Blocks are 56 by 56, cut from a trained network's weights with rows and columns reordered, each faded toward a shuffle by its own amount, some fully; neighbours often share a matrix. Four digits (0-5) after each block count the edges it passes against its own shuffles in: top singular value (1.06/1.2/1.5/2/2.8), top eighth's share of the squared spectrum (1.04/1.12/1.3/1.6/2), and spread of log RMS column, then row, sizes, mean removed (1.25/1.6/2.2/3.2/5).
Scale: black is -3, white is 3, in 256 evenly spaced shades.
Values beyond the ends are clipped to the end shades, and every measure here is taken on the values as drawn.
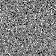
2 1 0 0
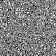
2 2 0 1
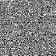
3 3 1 2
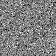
0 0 0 0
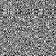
4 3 0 2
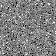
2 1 0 0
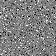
1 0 0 0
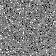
0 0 0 0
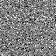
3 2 0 1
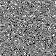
2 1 0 1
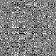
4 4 2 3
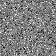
0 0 0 0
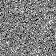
0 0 0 0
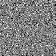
3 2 0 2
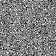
2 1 0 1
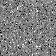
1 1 0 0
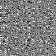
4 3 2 2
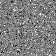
0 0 0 0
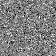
1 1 0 0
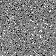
0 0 0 0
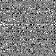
3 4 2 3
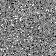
0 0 0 0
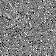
1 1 0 0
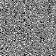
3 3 2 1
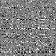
3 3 0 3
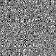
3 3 2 2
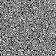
3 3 0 2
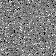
1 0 0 0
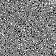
2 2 0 1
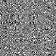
3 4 2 3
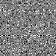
3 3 1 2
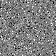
0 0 0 0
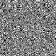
3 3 1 2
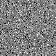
1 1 0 0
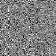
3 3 2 1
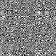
3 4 1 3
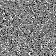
1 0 0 0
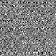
4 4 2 3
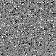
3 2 0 1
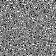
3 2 0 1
